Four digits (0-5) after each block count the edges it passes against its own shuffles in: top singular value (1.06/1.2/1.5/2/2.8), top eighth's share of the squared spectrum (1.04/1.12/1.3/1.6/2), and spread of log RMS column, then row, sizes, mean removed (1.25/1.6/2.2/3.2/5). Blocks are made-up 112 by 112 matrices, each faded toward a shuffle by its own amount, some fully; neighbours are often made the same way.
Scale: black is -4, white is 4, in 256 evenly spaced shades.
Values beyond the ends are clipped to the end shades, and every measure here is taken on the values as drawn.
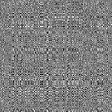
5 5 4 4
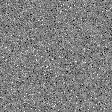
0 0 0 0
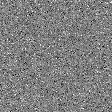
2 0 0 0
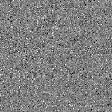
4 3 1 1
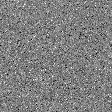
2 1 0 0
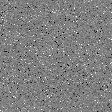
1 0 0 0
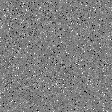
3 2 0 1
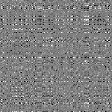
5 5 3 4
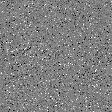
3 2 0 0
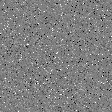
2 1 0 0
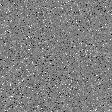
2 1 0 0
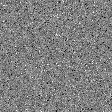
0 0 0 0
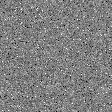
0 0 0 0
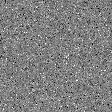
0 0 0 0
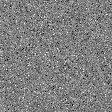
0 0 0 0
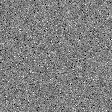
0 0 0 0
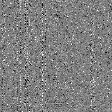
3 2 3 0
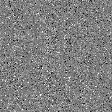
2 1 2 0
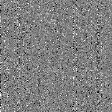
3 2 3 0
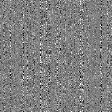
3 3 4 0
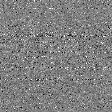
1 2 0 3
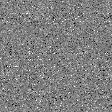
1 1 0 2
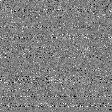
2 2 0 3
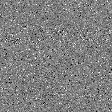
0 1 0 2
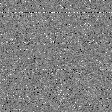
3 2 0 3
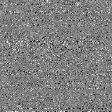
2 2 0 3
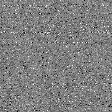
1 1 0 2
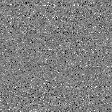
1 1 0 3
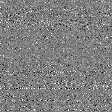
2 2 0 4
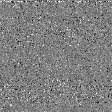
2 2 0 3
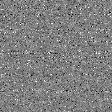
1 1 0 3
